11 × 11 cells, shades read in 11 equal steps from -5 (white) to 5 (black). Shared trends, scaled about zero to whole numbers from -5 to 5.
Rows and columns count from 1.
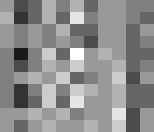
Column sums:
-7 16 -4 -19 -7 -20 -4 -12 -21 12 0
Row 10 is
-1 -1 -2 -1 -2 0 -1 -1 -4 2 -1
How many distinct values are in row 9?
7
